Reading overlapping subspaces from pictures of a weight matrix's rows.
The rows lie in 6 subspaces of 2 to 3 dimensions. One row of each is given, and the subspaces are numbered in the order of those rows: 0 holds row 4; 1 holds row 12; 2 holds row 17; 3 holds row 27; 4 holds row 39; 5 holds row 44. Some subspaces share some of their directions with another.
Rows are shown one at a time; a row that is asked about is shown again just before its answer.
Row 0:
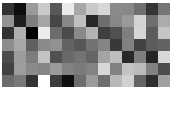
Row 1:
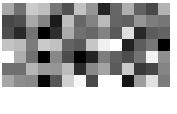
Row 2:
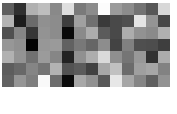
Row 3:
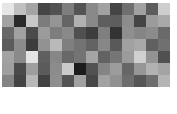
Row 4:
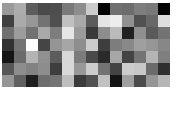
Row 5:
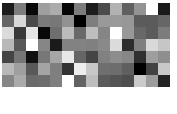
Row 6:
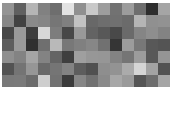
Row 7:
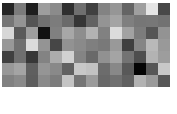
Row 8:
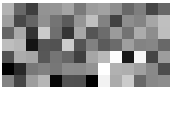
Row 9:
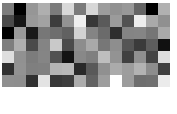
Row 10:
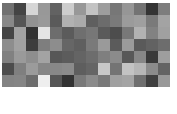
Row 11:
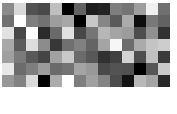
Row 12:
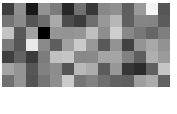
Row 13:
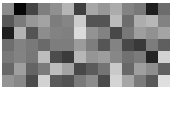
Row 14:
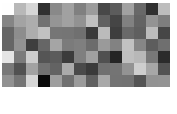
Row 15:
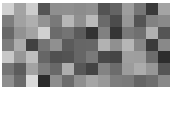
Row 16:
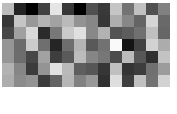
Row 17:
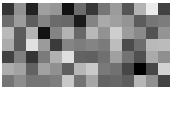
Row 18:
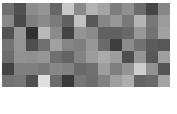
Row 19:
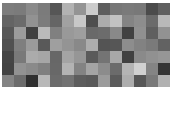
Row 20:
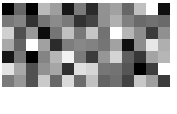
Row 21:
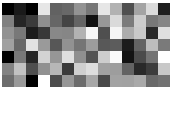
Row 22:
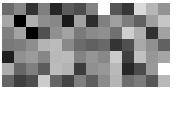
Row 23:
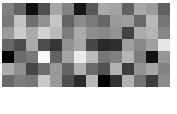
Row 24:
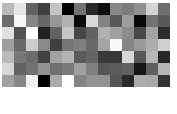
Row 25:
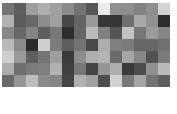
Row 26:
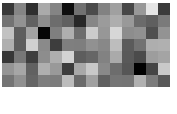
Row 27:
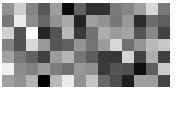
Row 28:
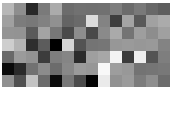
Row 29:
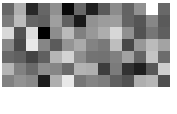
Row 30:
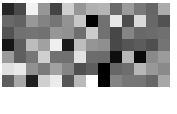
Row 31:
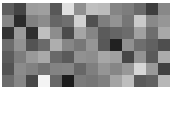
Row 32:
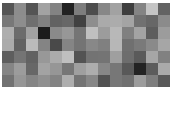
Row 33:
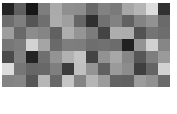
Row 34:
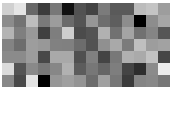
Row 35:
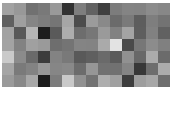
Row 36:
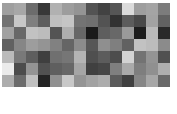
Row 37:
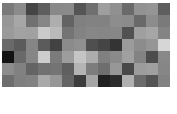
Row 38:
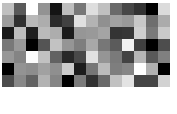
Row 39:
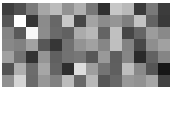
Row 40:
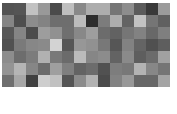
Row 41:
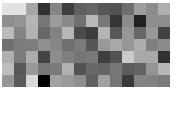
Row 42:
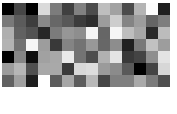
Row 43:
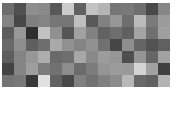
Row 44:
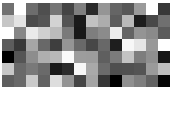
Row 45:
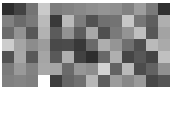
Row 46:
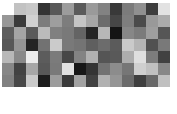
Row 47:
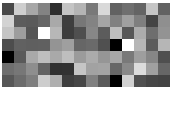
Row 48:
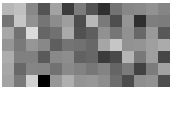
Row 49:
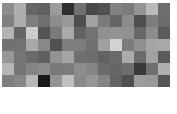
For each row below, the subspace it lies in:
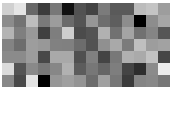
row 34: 4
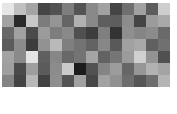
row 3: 4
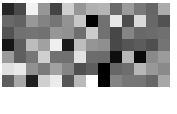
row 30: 3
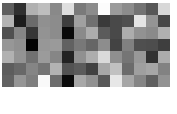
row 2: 0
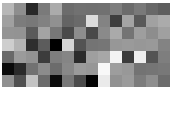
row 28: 3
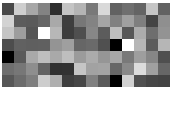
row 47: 5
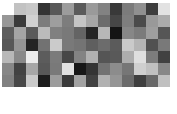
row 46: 4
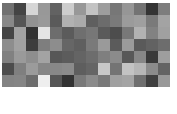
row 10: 1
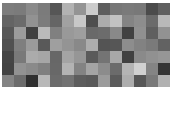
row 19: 0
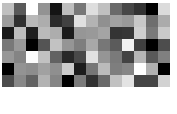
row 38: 2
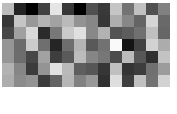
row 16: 5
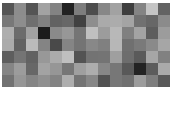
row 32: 2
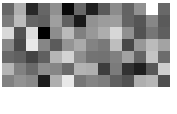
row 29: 1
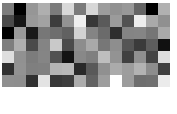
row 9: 5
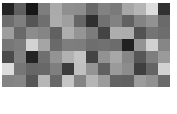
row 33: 2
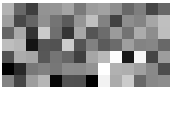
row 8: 3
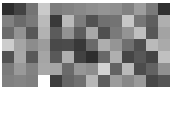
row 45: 1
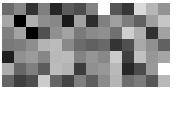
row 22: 4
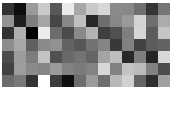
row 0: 1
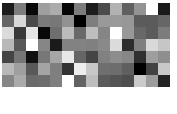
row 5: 4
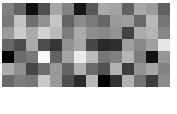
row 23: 5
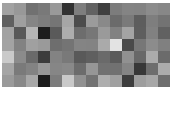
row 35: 5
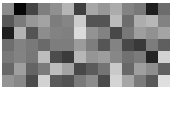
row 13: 5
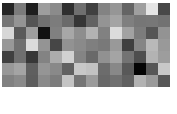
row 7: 1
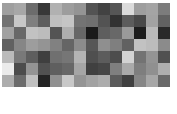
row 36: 2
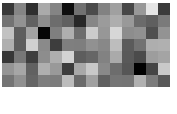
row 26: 2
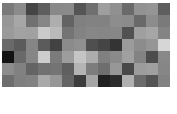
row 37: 5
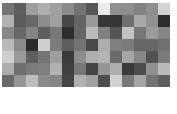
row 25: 0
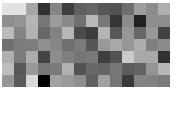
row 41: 4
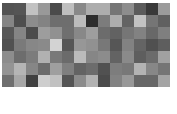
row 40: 3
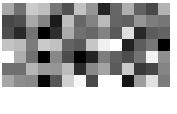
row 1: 5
